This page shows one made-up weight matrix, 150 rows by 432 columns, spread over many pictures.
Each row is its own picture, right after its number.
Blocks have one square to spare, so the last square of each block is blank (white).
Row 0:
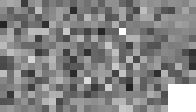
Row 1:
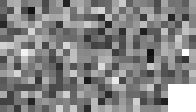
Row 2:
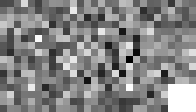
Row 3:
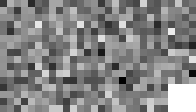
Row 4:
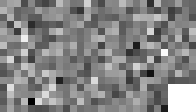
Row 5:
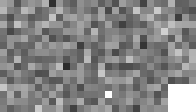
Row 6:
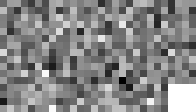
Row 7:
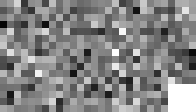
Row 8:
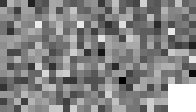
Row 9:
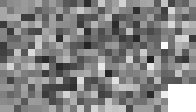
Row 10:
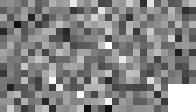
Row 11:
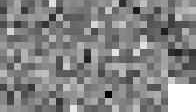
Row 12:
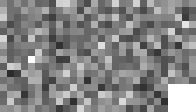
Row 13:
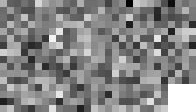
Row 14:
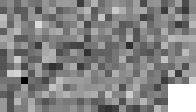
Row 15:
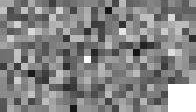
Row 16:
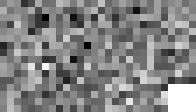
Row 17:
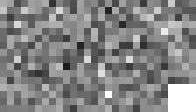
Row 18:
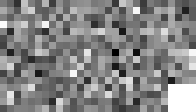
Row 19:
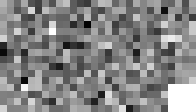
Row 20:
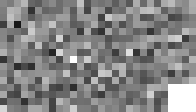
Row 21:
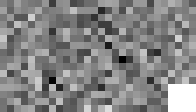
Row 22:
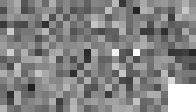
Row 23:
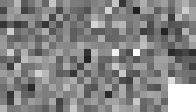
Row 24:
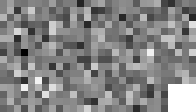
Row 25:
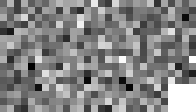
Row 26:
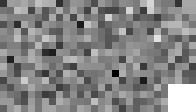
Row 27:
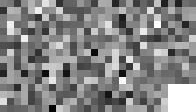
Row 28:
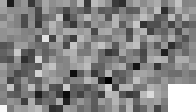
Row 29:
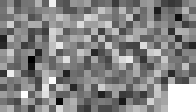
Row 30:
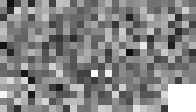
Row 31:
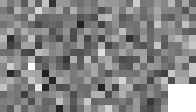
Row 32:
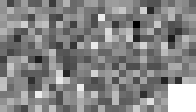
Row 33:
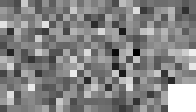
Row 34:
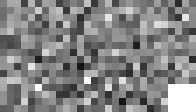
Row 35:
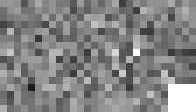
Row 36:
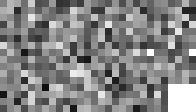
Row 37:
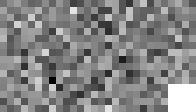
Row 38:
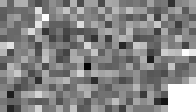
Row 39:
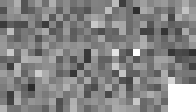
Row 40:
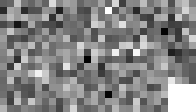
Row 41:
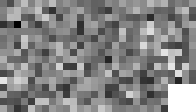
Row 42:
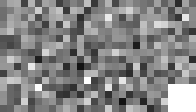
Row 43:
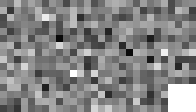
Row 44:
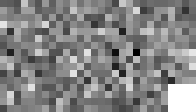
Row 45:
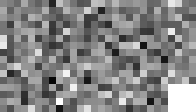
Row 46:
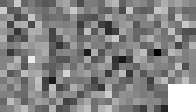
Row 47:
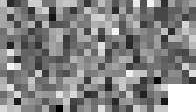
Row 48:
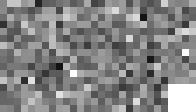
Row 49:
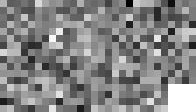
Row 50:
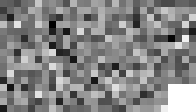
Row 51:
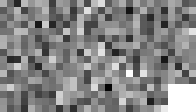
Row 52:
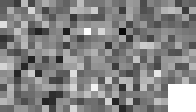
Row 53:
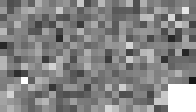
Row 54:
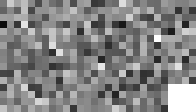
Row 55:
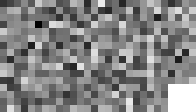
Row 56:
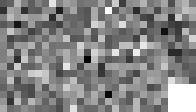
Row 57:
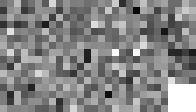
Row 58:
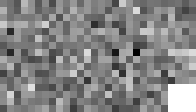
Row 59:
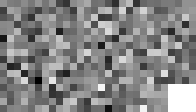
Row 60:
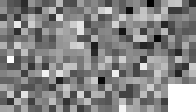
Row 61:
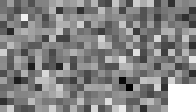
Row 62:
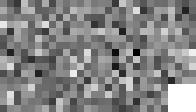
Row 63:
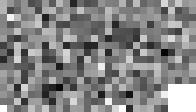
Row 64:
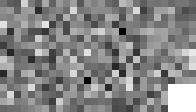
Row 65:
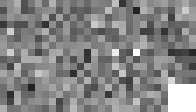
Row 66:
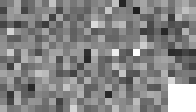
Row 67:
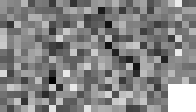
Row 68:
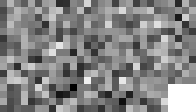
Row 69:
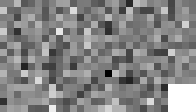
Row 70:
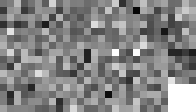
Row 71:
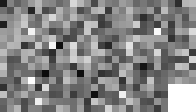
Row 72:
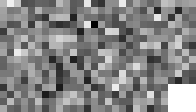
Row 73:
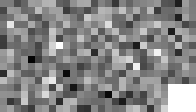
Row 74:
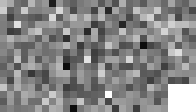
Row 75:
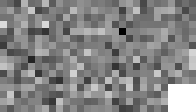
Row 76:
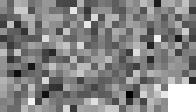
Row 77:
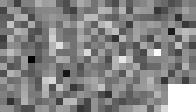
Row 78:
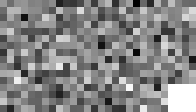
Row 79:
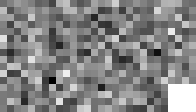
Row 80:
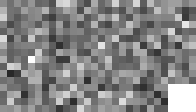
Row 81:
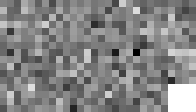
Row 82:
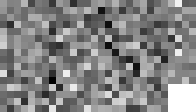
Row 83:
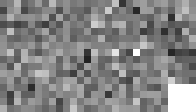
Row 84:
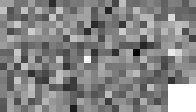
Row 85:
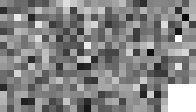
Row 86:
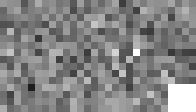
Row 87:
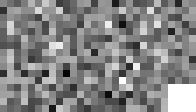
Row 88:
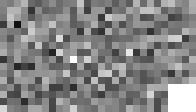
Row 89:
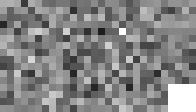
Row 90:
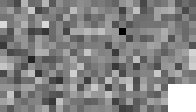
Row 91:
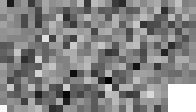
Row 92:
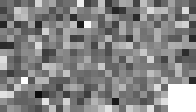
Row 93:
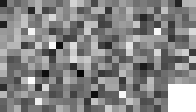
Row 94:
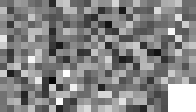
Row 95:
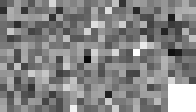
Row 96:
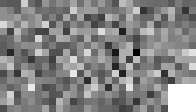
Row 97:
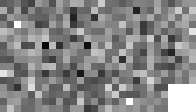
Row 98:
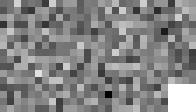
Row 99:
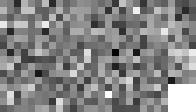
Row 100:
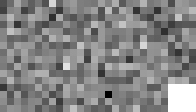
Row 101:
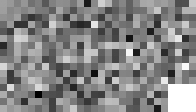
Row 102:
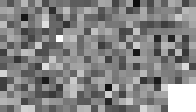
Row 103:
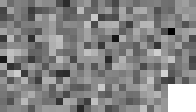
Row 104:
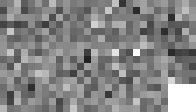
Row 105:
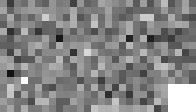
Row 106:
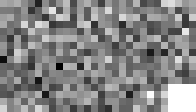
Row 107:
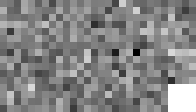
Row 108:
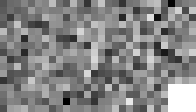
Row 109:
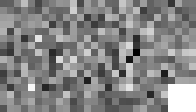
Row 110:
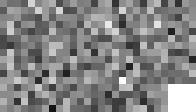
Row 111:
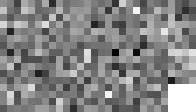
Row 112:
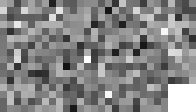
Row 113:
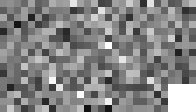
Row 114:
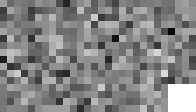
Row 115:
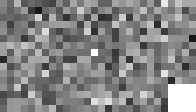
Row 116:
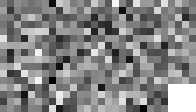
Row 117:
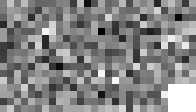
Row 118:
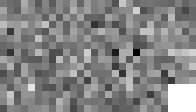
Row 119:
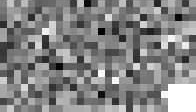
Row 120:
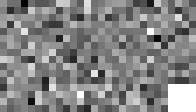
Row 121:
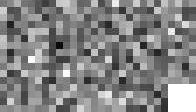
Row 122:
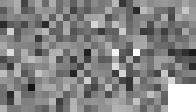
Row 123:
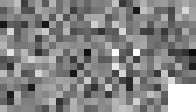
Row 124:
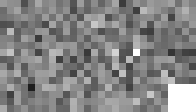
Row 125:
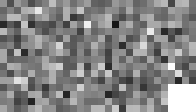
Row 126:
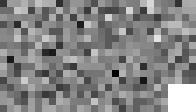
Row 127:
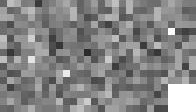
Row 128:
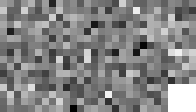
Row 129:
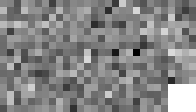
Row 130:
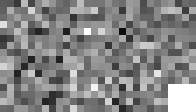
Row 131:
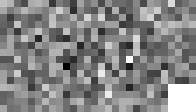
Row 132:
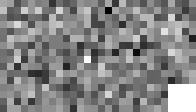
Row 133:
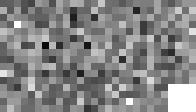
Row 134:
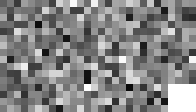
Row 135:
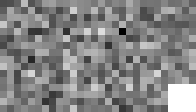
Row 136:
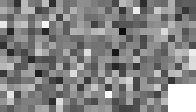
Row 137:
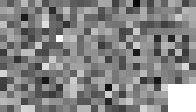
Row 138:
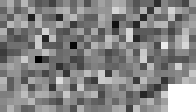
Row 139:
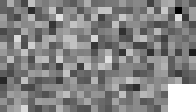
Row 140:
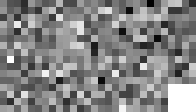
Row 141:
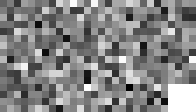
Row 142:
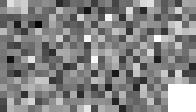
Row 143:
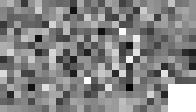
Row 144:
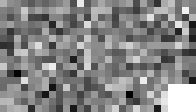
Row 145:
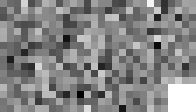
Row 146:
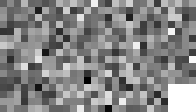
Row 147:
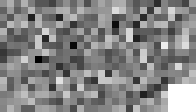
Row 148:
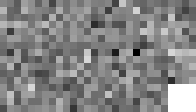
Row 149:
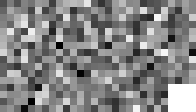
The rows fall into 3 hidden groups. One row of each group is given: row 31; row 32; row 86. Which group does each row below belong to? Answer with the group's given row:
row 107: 86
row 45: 31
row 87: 31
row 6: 31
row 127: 31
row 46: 31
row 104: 86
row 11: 86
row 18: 86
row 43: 32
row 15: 86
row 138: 32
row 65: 86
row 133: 32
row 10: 31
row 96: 86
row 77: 31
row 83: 86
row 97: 32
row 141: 31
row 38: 32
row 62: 86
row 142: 32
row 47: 31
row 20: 32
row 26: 32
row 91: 32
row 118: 86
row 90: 86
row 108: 32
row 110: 31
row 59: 31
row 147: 32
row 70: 86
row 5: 86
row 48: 32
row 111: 86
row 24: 32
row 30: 32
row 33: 86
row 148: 86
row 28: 32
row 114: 31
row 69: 31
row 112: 86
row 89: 86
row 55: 32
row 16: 32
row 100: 86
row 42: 31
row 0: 86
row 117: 32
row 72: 32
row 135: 86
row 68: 31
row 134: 31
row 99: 86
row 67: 31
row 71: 32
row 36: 32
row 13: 31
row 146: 31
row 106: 32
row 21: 31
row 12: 31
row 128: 86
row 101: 32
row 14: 32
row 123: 86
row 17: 86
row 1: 32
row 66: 86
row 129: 86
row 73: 31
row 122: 86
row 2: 86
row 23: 86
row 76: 32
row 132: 86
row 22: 86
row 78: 31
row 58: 86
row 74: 86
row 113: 31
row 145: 32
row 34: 31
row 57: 86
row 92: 32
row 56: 86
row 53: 32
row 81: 86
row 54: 32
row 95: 86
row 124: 86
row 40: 86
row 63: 32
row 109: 86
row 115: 31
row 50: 32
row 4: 32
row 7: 86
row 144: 32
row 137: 31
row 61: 31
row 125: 32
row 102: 31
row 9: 32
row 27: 31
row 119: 32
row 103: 31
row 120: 32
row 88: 32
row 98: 86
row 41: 32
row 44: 86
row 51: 31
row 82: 31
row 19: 32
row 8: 31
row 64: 86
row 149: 32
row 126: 32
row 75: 86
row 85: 32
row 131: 86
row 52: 86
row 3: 31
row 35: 86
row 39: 86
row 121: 31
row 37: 31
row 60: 32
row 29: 31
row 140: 32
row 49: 31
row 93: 32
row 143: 86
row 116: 31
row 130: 86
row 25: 31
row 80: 31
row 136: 86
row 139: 32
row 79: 31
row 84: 86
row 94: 31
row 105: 32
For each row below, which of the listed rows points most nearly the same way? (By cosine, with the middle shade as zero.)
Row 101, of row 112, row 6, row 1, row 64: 112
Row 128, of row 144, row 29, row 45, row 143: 45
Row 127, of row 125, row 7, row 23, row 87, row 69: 69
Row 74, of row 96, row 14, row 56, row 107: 107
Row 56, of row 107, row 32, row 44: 32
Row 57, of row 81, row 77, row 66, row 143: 66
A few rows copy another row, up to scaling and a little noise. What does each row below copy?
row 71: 93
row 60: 140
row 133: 97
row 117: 119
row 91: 28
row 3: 8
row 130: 52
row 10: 113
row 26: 126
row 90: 75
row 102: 137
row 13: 49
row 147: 138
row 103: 114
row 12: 80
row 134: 141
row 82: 67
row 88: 20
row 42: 34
